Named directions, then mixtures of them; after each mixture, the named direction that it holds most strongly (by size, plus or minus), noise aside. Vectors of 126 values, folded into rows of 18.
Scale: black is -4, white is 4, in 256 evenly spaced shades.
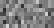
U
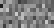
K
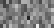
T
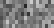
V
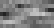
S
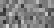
U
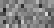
U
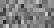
U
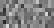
U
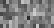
T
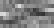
S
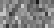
U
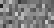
K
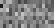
K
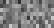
T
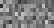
K
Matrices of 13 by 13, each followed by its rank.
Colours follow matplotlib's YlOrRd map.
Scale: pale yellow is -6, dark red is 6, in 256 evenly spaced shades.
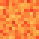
full rank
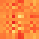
two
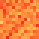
full rank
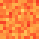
full rank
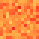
full rank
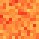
full rank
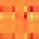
one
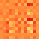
two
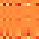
one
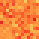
full rank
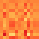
two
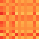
one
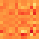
two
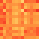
two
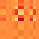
one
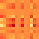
one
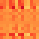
two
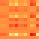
one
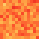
full rank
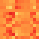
two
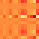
one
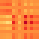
one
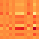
one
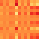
one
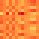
two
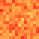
full rank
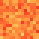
full rank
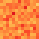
full rank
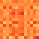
two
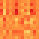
two
